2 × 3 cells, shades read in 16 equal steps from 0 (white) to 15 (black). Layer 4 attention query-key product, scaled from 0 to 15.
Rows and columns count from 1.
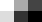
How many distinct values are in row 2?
3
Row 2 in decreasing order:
15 12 2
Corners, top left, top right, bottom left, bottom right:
0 11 2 15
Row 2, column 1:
2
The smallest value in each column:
0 5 11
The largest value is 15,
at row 2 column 3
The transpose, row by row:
0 2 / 5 12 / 11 15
